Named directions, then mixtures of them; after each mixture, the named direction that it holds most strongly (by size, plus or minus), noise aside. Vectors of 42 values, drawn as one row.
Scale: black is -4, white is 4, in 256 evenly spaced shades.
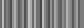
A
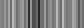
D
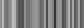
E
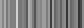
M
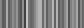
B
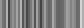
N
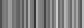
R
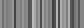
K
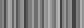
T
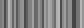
T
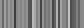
K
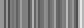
N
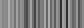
M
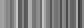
M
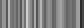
N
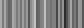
R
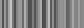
A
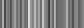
A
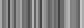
N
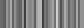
B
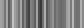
N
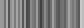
N
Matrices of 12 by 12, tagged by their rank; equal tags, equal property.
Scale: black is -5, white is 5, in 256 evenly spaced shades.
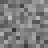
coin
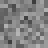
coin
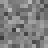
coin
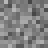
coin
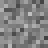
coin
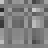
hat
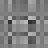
hat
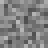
coin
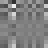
hat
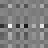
hat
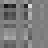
hat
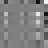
hat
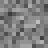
coin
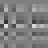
hat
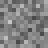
coin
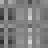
hat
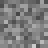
coin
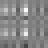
hat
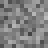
coin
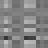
hat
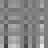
hat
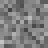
coin
